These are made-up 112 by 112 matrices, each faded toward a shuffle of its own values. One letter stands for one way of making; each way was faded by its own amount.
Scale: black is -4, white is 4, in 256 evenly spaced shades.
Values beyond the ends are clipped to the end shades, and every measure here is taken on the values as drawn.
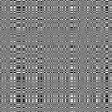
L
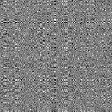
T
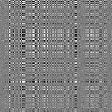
L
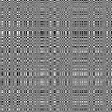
L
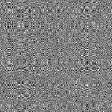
T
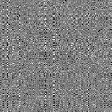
T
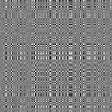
L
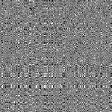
T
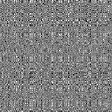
T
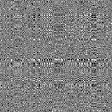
T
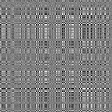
L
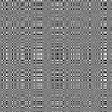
L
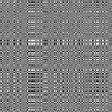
L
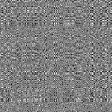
T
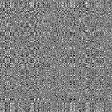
T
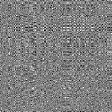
T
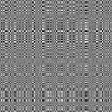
L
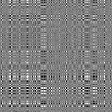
L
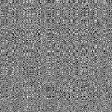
T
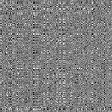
T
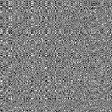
T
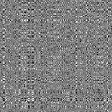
T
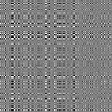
L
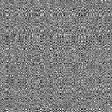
T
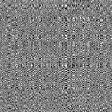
T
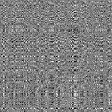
T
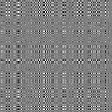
L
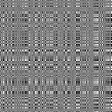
L
